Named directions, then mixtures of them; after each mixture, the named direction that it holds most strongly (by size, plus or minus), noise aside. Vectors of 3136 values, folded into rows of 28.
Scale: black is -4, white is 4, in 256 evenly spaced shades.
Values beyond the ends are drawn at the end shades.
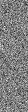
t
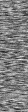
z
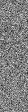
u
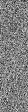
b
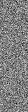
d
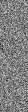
t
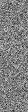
u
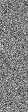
t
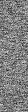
d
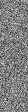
b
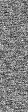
t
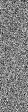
b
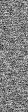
t
